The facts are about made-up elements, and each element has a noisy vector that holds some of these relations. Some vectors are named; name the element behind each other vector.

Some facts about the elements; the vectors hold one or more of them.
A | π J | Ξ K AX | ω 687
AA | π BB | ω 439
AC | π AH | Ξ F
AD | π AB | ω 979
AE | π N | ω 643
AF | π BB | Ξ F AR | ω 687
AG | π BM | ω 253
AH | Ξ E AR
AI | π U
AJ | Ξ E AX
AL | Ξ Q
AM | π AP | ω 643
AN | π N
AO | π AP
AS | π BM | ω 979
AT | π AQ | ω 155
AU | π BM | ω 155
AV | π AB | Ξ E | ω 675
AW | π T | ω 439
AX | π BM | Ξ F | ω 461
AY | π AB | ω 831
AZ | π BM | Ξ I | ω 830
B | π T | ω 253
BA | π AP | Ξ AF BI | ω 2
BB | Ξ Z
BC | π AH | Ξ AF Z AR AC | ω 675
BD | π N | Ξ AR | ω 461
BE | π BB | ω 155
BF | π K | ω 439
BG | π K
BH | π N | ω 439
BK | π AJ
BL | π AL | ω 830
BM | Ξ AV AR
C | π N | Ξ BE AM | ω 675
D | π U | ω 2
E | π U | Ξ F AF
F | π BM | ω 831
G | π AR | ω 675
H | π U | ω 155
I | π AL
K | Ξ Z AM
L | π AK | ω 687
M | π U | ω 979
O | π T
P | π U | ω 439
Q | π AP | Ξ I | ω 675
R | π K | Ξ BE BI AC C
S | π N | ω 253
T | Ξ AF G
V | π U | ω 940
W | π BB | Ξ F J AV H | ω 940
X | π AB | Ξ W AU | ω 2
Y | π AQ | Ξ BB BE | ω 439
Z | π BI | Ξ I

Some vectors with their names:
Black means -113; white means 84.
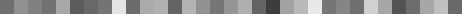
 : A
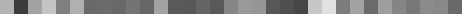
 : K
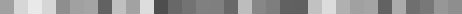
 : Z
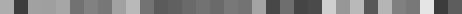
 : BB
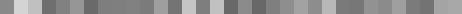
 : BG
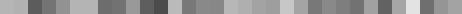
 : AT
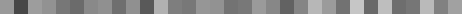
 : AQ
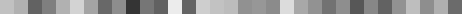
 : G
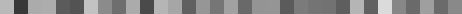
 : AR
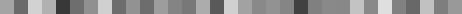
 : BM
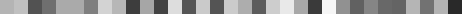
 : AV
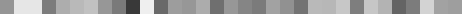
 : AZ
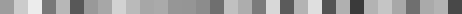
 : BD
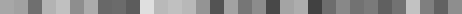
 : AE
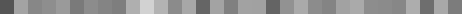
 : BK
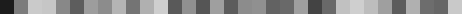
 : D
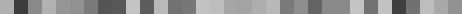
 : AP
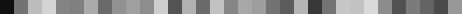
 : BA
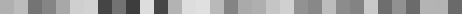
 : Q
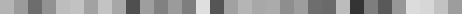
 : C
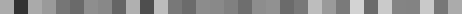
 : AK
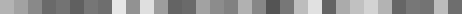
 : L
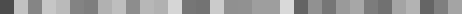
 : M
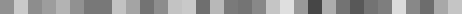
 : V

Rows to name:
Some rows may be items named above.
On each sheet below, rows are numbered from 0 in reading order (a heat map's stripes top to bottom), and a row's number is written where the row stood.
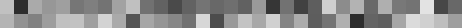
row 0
BB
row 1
C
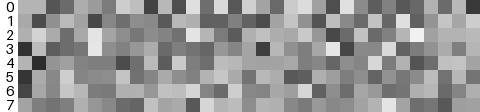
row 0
AV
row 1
U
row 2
AU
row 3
AC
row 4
AP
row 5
R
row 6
M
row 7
AO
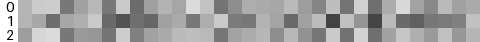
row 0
AG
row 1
AM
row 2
AG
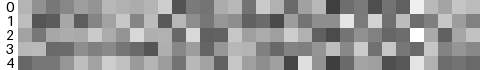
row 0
BE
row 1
AB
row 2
P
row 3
BL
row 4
AA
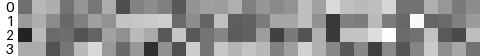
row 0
I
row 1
W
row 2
X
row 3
G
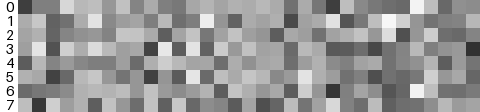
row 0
Y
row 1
F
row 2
AD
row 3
BC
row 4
BK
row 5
G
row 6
AA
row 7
N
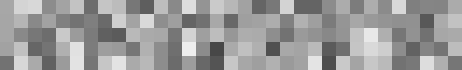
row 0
AS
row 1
AI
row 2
AO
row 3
F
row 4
AX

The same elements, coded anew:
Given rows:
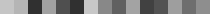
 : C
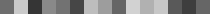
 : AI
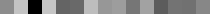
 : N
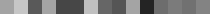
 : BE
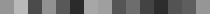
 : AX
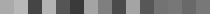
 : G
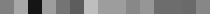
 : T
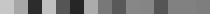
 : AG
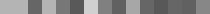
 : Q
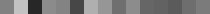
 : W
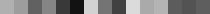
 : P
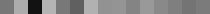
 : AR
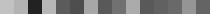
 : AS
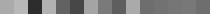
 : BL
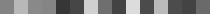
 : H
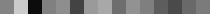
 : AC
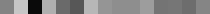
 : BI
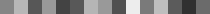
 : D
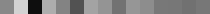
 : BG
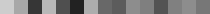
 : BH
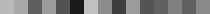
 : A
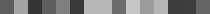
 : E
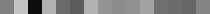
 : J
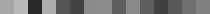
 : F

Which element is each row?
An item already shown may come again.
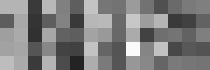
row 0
AZ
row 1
E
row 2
BA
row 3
M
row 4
B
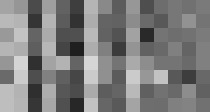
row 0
AV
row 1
AE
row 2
AT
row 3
L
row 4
Z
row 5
V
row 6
AD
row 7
AM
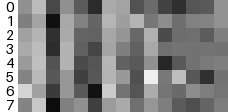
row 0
AX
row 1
BM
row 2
X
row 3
BL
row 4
AU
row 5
D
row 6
Y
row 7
AC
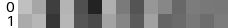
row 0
B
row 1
AY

